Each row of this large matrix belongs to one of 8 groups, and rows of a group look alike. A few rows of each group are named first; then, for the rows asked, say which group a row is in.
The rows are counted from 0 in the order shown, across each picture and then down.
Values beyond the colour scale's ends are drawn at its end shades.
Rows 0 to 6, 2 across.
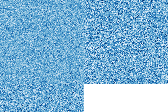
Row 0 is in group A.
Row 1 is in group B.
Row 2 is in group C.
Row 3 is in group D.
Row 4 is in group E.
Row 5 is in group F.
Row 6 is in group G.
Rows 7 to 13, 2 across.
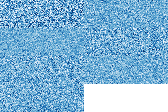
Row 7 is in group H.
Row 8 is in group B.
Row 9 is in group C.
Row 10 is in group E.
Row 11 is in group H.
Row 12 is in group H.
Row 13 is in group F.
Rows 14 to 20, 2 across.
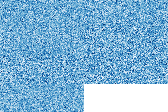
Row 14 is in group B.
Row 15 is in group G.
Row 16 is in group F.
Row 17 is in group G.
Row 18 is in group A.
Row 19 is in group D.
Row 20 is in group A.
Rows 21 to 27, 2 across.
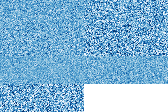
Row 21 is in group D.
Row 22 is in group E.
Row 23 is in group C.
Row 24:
B
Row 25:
C
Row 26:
F
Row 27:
C
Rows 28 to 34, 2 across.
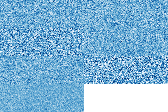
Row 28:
C
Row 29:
A
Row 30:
C
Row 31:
F
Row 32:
D
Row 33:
H
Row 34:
A
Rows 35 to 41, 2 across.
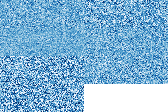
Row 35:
E
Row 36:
G
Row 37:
A
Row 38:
H
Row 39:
H
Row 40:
H
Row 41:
B
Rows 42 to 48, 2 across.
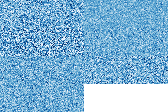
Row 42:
A
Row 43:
D
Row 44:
B
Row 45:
E
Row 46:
B
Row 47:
C
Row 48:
F
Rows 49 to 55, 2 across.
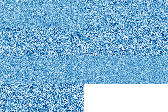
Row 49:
F
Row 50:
A
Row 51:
D
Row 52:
H
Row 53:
B
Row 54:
E
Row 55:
G
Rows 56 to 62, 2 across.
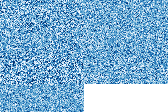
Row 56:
A
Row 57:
B
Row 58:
G
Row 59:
F
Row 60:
D
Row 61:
D
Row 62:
G
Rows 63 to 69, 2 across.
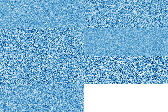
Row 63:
H
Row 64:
C
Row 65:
B
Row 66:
E
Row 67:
F
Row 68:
H
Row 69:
G
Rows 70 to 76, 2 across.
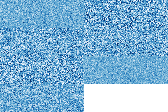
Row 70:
F
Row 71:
B
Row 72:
D
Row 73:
F
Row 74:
A
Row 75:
F
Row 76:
G
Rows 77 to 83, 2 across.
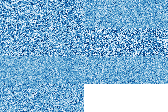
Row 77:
G
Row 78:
H
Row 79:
C
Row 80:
G
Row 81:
G
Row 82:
F
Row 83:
C
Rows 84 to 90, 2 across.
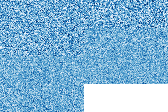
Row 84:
H
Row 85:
E
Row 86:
H
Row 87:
D
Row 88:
F
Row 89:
C
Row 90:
F
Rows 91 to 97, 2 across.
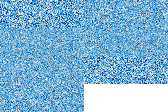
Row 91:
G
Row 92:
E
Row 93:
E
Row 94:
B
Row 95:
H
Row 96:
D
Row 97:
H
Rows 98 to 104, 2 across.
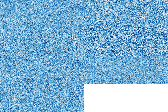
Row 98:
D
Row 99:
E
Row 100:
F
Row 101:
D
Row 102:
D
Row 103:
G
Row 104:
E
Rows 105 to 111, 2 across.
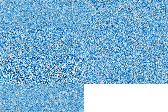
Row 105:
F
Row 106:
C
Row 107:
B
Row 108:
B
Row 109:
B
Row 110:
F
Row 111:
H
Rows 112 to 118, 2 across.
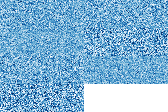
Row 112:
B
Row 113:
H
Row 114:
A
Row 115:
D
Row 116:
G
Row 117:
B
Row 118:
B
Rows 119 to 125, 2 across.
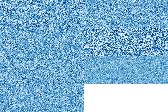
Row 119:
G
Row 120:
D
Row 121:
B
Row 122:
H
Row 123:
C
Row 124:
C
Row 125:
E
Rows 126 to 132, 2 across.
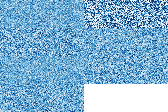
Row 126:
G
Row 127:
A
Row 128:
G
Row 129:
H
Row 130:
G
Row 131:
E
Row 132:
B
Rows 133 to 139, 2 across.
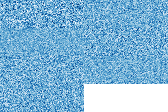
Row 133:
D
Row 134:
E
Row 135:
C
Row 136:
C
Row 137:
D
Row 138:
C
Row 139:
F
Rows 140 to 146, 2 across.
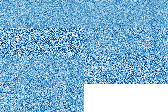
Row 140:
A
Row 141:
G
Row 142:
H
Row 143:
E
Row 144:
H
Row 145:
A
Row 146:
A
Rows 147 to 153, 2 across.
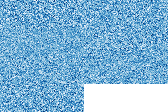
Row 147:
B
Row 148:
B
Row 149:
A
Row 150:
H
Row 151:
E
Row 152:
D
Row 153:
B
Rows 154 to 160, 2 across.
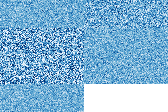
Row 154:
H
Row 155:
B
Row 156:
B
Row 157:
A
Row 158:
E
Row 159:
C
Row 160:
H
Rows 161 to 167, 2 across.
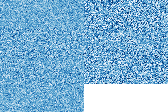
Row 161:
H
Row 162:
C
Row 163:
C
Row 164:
C
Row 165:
B
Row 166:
H
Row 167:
D
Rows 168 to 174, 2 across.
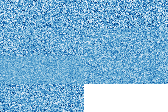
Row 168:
F
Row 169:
F
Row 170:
F
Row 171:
A
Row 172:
E
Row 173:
G
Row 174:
E
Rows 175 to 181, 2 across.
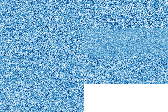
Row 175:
B
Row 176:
A
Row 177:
C
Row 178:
A
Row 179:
B
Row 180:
D
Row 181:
H
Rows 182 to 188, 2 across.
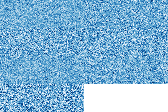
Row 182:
D
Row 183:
B
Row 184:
H
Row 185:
D
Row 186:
G
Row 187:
G
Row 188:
A
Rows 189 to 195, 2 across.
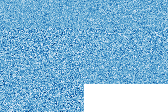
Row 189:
F
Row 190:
D
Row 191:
B
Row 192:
H
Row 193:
E
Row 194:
B
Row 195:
D
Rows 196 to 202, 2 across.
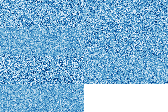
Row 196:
A
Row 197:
D
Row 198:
E
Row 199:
B
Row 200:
F
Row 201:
F
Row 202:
G
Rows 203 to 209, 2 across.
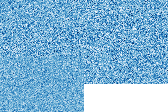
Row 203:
C
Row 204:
A
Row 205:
D
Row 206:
D
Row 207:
F
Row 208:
H
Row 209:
C
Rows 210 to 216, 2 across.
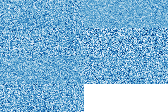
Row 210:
F
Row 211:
H
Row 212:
E
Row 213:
H
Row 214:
G
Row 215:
F
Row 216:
F
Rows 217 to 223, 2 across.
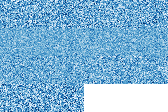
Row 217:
G
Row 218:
E
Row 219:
E
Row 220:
D
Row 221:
B
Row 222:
G
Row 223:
G
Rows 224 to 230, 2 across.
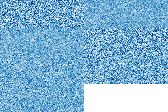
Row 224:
B
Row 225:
D
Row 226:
C
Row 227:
H
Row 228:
H
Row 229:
D
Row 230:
A
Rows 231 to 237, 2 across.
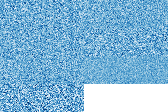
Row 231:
E
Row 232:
F
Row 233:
E
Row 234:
H
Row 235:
F
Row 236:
F
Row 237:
A
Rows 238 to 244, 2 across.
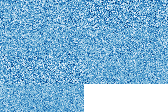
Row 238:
E
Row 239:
B
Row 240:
G
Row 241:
G
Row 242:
B
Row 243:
F
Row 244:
F
